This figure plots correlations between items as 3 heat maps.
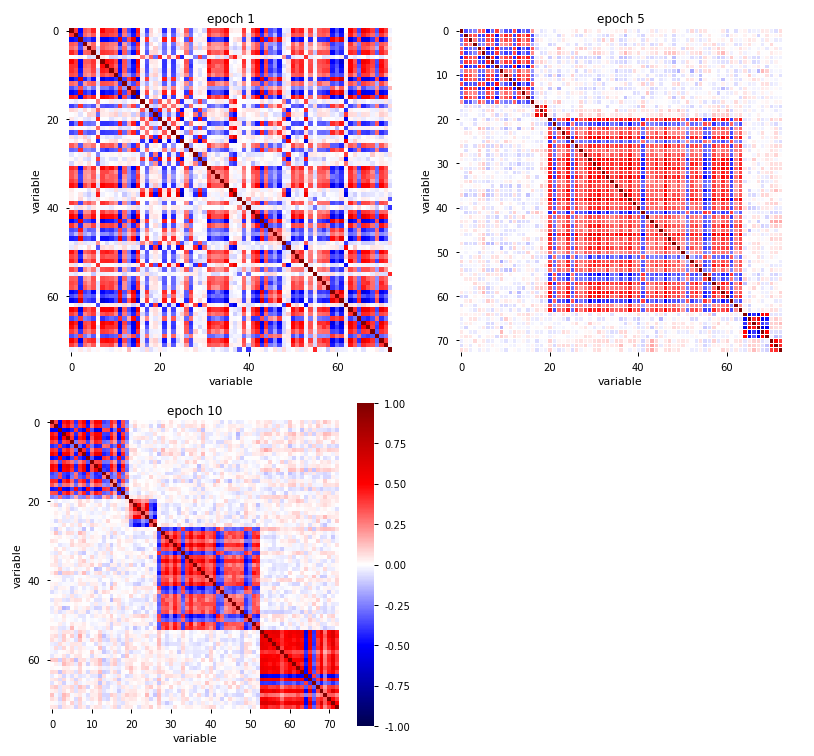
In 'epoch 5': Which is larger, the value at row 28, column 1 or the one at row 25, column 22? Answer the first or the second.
the first
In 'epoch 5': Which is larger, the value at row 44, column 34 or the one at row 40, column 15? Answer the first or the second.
the first
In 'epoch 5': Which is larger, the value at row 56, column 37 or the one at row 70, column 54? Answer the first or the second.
the second
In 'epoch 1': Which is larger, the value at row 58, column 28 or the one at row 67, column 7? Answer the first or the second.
the second
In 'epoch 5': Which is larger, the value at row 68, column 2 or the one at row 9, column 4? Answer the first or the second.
the first
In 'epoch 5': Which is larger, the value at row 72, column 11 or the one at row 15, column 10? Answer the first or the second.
the second
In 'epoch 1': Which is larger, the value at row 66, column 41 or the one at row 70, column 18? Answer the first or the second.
the first
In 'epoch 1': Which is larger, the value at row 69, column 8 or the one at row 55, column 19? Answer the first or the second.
the second
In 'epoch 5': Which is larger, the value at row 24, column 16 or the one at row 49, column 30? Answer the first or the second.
the second
